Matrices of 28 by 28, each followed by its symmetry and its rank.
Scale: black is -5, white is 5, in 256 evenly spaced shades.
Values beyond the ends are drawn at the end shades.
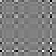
symmetric, rank one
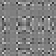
antisymmetric, rank two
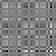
symmetric, rank one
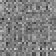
neither, rank five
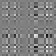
symmetric, rank one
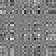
antisymmetric, rank two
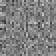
neither, rank five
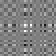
symmetric, rank one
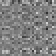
neither, rank three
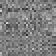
neither, rank five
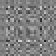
antisymmetric, rank two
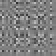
antisymmetric, rank two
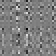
neither, rank three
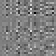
neither, rank three
